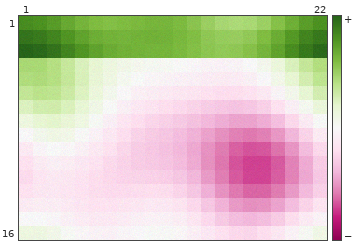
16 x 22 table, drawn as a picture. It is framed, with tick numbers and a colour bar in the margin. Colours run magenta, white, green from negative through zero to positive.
Ninth with the highest average: top left. Average level on the scale: 50%. Seam: horizontal, 20% of the way down, the top part higher.
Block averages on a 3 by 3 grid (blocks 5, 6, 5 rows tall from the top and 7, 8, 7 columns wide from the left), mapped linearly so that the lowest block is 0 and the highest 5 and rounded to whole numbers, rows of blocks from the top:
5 4 4
2 0 0
1 1 0
